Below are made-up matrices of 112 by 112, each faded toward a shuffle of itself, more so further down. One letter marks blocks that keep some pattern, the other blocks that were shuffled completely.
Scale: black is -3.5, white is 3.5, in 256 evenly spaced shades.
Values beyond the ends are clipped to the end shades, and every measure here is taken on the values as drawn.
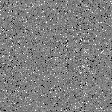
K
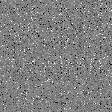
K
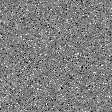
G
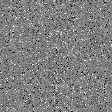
K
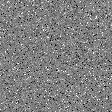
G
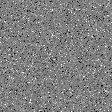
G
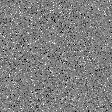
G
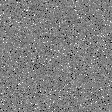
G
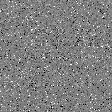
K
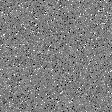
G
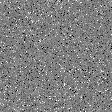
G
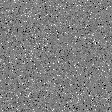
G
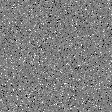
G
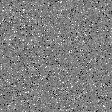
K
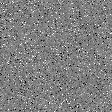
G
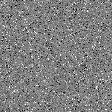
K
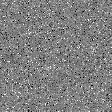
K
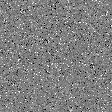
G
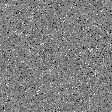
G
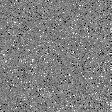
K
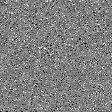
K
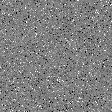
G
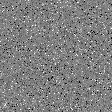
G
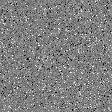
K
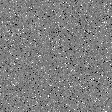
G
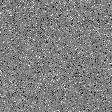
G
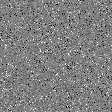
G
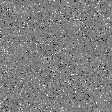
K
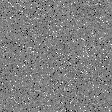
G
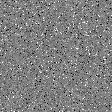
G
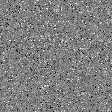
K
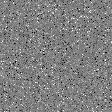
K
